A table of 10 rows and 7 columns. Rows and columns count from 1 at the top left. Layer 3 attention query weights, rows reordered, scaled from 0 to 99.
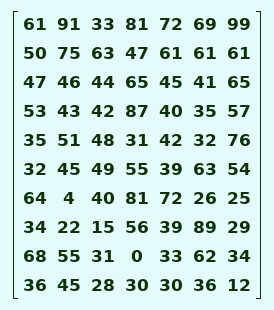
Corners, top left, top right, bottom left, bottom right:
61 99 36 12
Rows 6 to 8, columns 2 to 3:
45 49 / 4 40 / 22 15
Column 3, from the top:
33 63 44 42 48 49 40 15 31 28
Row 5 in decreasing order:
76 51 48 42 35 32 31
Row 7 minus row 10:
28 -41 12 51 42 -10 13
